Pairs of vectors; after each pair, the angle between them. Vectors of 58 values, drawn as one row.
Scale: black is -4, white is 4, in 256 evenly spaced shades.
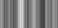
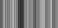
nearly opposite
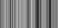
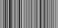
orthogonal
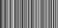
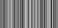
partly aligned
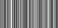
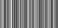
nearly parallel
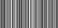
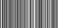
orthogonal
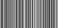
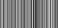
nearly opposite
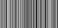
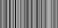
partly aligned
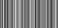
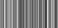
partly opposed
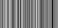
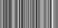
nearly opposite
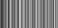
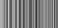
nearly opposite
